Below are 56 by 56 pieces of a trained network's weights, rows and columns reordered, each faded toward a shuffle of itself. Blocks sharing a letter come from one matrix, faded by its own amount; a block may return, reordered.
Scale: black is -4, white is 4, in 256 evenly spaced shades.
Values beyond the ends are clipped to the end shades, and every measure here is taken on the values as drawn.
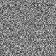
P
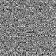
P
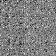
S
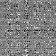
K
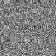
P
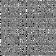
K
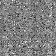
S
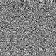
P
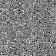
S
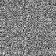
P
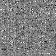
S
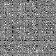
K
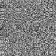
P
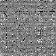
K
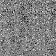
S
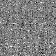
S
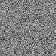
P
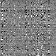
K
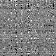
K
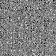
S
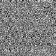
P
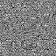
P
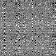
K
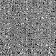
S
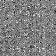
S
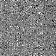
S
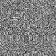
P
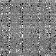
K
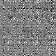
K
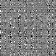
K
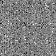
S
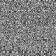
P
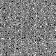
S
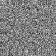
P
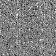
S
